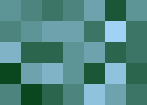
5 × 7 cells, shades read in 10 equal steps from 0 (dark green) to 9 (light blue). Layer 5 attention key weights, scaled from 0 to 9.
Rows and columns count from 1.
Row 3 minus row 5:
3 2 0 1 -2 -4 0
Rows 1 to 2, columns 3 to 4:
3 4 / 6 6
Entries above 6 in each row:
0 1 1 2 1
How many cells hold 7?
2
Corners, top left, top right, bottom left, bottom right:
5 5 4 3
